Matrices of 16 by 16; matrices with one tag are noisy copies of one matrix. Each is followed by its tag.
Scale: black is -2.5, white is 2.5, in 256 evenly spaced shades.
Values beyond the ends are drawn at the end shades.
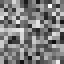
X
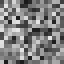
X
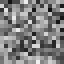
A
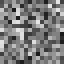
X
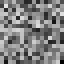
X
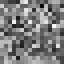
A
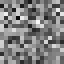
X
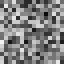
X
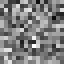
A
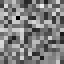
X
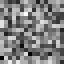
A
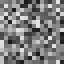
X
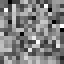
A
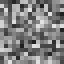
A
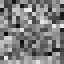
A
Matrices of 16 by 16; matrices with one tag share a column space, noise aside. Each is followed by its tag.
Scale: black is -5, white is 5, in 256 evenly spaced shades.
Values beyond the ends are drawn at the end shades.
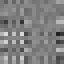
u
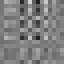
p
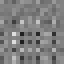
u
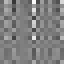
p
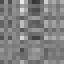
p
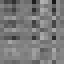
p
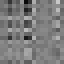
p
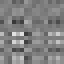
u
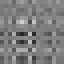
u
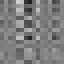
p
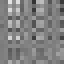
p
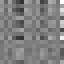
p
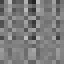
p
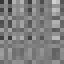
p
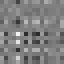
u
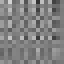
p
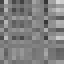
p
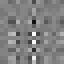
u
